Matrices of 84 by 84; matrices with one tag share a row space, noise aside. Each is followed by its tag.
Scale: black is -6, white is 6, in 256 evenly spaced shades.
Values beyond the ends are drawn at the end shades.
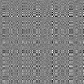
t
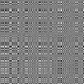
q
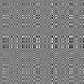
t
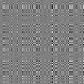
t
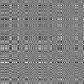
q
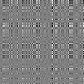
t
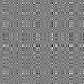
t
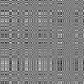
q
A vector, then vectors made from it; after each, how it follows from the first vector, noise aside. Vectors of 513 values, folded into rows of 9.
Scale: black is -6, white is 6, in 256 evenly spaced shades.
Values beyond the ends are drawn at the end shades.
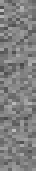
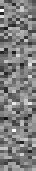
scaled up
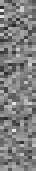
scaled up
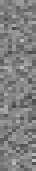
reversed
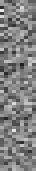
scaled up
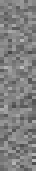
reversed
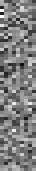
scaled up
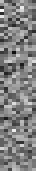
scaled up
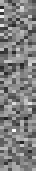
scaled up
